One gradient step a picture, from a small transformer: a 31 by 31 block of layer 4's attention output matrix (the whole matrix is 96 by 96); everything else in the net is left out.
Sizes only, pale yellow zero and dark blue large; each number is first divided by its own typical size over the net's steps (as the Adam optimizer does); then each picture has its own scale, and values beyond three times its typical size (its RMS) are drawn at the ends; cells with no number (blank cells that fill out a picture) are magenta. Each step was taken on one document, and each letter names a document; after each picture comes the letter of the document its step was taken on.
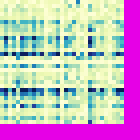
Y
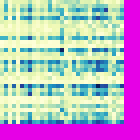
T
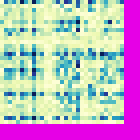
Y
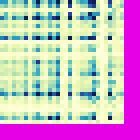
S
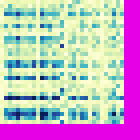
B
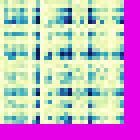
Y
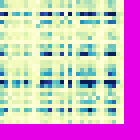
S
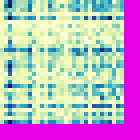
T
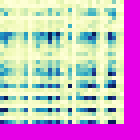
S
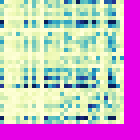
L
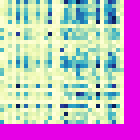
L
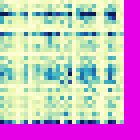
S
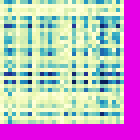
T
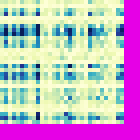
Y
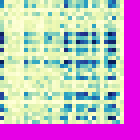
L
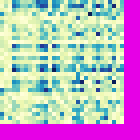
B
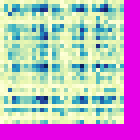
B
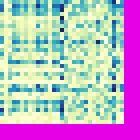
B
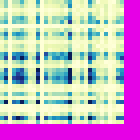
Y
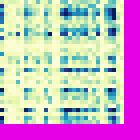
L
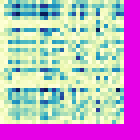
B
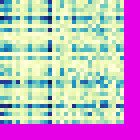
T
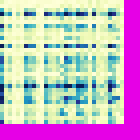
L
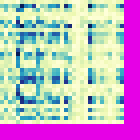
Y
